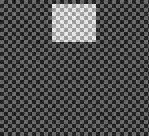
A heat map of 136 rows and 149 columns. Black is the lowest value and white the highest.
Ninth with the highest average: top middle. Average level on the scale: 30%. Odd patch: higher, in the top middle.
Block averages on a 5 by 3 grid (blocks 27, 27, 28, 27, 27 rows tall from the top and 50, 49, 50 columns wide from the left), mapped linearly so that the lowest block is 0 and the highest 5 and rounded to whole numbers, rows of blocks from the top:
0 5 0 | 0 3 0 | 0 0 0 | 0 0 0 | 0 0 0
